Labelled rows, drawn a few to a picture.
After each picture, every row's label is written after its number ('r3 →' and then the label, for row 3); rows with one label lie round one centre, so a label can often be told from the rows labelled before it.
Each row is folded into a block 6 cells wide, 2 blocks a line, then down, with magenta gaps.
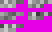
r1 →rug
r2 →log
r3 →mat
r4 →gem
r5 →rug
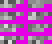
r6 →gem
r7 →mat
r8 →gem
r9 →gem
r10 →rug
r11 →mat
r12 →log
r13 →log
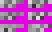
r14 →log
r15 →log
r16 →log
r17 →log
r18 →log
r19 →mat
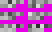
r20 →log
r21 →log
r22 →gem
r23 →log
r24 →rug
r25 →rug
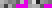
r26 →log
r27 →gem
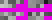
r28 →gem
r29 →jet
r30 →mat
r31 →rug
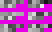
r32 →log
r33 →jet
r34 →log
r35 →gem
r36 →gem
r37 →gem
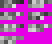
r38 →jet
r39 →rug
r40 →gem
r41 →jet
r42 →rug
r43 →gem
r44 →log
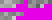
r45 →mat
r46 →mat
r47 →mat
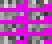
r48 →rug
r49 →gem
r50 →log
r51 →jet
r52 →mat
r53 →log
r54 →gem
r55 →jet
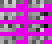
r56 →rug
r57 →rug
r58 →log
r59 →jet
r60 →gem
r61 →jet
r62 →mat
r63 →log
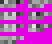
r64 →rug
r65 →mat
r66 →rug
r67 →gem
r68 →rug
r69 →gem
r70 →log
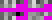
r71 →rug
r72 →gem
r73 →jet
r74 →mat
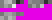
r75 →jet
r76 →jet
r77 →mat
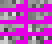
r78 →mat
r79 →log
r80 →rug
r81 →mat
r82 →log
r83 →log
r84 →gem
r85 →gem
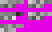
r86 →log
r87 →log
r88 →jet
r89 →log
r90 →mat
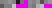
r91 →jet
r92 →mat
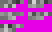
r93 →jet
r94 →rug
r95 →mat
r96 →mat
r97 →gem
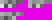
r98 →log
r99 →log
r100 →mat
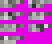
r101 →gem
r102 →log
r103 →gem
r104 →rug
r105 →rug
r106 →gem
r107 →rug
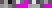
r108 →gem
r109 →gem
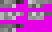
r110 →jet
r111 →log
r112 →mat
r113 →rug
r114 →jet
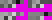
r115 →jet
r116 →jet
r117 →log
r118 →jet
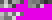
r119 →gem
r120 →jet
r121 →mat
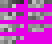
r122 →jet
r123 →rug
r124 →rug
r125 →mat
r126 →log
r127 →mat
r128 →log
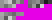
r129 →mat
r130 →jet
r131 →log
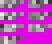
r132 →log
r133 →gem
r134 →log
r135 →mat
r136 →rug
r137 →mat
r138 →rug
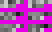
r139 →gem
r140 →log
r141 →jet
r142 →jet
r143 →mat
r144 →jet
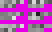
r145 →log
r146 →rug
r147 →mat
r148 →gem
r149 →log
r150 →mat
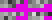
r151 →gem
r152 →mat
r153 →log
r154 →rug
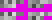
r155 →rug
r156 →log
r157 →rug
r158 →log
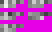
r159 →rug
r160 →rug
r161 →gem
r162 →jet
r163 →rug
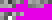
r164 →gem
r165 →mat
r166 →log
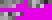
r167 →mat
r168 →jet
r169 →gem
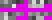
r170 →jet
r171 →rug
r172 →gem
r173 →mat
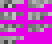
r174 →log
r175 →mat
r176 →rug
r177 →log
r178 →mat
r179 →mat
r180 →log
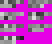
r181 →gem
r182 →mat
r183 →log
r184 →gem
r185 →rug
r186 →mat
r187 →rug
